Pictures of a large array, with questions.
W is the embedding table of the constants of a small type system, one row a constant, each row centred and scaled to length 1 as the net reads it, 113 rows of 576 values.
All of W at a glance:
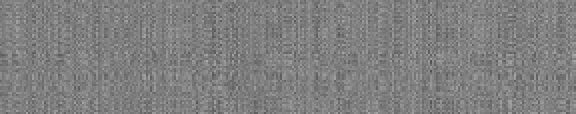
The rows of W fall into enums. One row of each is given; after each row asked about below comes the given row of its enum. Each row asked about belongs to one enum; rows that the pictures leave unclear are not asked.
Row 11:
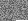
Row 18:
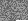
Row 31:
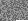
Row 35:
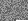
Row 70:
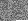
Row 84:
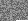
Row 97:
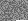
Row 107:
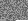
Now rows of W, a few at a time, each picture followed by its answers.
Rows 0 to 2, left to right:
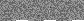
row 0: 97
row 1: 107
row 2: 97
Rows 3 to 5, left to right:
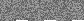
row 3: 35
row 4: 84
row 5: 18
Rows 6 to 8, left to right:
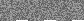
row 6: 84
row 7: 31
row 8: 18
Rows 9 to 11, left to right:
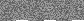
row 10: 18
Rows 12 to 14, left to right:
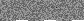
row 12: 31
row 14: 107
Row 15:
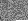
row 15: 70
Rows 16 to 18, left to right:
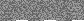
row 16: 97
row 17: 97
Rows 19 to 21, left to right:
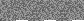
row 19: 31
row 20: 97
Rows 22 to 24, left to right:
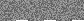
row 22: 97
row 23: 31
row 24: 35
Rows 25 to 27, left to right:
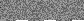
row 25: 107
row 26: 97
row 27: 35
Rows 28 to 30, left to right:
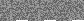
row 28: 84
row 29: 84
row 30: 97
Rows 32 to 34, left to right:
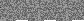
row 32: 107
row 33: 84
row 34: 84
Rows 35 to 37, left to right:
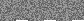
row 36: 31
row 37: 84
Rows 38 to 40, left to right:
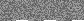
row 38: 97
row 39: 107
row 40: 18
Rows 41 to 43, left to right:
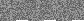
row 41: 84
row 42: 70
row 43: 31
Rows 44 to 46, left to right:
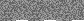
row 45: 97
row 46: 107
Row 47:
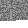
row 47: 84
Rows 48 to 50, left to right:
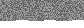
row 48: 31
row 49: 18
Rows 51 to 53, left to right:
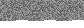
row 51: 31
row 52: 97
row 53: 97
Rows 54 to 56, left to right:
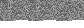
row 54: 70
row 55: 70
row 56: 97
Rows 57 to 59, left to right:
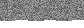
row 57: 70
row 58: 35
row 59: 11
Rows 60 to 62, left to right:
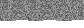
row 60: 70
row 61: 70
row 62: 107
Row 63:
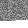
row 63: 70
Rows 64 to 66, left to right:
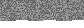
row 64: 18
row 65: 70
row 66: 84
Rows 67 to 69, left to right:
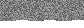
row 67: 97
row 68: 18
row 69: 31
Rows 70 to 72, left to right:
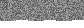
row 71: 107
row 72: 84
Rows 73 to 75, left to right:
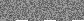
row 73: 107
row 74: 31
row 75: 84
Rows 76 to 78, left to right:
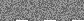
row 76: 35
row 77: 31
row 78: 35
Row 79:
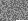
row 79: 31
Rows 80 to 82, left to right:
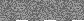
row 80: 18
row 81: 97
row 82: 18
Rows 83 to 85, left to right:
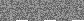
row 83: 84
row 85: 11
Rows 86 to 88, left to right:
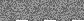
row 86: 18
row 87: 35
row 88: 35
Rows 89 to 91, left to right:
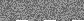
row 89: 18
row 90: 107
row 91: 35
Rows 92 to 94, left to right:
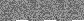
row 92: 97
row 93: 70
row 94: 70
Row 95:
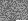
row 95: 18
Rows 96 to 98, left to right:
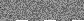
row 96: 107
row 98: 35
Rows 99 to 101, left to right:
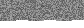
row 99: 84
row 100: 70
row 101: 107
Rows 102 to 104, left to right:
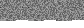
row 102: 107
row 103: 107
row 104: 31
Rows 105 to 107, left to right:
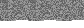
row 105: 70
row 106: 70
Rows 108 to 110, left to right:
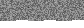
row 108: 84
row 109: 107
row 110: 31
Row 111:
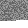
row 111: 97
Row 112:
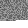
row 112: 107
